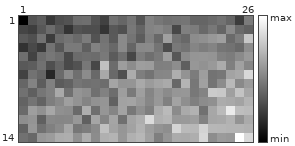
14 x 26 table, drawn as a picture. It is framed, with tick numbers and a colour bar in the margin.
Ninth with the highest average: bottom right. Histogram: bell-shaped. Stripes: none. Ninth with the lowest average: top left. Mirror symmetry: none. Slope: up to the bottom right.
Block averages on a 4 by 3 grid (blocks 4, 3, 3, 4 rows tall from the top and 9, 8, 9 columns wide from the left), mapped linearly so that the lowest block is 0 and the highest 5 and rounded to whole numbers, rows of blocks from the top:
012 | 123 | 234 | 345
